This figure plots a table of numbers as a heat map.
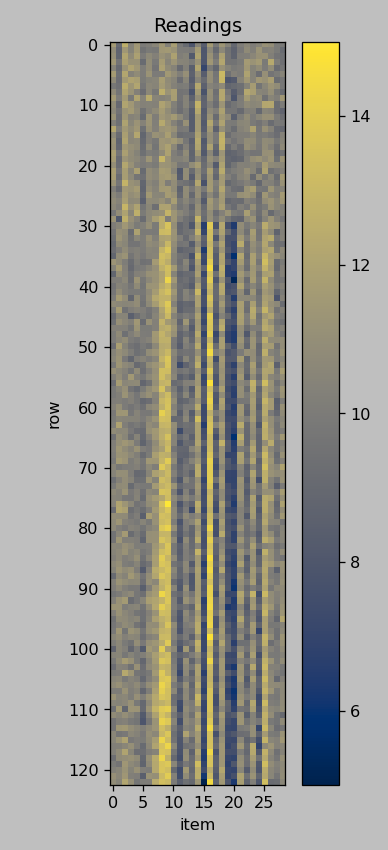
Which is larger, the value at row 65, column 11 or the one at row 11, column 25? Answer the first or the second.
the second
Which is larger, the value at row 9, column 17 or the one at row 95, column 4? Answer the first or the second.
the second
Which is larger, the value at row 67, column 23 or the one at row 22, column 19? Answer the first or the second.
the first
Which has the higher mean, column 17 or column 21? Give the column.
21
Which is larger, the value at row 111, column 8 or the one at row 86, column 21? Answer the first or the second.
the first
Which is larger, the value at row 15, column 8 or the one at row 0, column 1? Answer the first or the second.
the first
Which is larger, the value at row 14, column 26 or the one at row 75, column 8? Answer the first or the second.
the second
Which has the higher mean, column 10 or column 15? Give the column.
10
